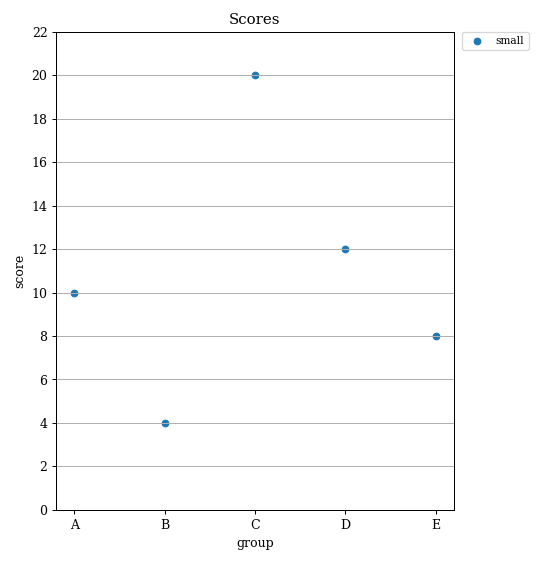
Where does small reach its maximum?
C
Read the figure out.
Title: Scores
x-axis: group, ticks A B C D E
y-axis: score, ticks 0 2 4 6 8 10 12 14 16 18 20 22
Legend: small
Values:
small: 10 4 20 12 8
